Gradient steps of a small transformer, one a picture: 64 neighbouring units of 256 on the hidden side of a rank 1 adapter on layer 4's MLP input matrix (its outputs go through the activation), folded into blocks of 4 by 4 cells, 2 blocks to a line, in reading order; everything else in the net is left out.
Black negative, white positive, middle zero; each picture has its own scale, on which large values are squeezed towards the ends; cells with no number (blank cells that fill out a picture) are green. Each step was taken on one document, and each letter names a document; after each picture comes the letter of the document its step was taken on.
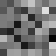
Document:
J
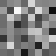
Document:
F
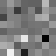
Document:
F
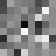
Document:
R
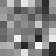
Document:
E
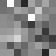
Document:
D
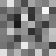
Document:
J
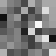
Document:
R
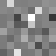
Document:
D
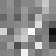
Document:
F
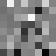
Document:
D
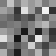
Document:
R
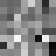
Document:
E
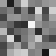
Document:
D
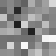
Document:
J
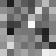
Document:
D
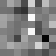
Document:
F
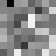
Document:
D
